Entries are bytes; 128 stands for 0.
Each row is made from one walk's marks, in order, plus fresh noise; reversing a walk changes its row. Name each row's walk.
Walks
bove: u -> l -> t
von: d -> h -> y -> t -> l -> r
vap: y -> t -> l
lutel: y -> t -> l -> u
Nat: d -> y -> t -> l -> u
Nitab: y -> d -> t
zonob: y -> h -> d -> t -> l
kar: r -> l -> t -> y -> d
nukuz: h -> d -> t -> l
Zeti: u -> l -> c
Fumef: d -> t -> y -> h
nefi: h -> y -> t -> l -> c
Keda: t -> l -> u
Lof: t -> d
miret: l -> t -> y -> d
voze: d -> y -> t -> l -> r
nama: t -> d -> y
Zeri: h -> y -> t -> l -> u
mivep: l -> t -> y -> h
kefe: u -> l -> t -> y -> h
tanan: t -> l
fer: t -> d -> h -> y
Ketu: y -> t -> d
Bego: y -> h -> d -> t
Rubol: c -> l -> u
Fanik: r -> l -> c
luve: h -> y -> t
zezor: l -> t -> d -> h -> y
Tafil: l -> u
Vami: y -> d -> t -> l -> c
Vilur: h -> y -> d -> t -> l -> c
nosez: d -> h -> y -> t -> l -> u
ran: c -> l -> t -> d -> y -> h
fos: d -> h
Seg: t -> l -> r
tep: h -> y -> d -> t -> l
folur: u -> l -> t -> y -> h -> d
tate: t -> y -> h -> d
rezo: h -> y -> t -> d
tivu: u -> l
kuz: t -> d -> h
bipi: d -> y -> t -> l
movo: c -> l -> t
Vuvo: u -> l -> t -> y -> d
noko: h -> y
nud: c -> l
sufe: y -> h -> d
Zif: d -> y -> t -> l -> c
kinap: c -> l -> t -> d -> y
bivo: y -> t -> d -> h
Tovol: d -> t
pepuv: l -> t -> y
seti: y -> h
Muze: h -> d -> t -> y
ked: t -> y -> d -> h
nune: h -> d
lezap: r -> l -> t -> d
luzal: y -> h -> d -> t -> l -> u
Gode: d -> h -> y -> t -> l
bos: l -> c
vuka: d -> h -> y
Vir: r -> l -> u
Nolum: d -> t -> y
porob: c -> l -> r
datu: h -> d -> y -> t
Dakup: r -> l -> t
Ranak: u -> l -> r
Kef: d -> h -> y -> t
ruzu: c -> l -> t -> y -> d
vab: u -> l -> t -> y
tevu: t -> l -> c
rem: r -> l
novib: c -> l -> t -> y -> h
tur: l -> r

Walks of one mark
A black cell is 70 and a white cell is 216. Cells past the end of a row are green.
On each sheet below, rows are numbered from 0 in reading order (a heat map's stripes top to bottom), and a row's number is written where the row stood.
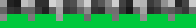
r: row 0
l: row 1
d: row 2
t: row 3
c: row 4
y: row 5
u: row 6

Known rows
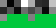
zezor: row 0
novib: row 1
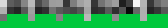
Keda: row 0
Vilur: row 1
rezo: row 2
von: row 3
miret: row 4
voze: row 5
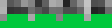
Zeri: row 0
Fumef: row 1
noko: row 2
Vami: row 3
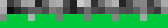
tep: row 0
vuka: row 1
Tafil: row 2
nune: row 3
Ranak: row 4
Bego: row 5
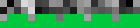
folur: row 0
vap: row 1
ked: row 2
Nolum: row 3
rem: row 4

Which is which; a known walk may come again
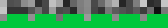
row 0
lutel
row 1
bove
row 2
nama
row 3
Nitab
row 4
Ranak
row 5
ruzu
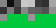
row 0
kefe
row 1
Zeti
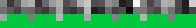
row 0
Fumef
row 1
nune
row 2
nosez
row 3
Vami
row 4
mivep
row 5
Kef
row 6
Tafil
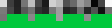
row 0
porob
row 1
bos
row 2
Vilur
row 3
zezor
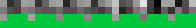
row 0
fos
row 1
Nolum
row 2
noko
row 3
rezo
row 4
nefi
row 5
nud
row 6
vab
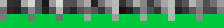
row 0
tur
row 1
Rubol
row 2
Keda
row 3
sufe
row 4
zonob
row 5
Bego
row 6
Gode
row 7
luve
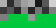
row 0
tate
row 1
Vuvo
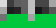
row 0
Seg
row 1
bipi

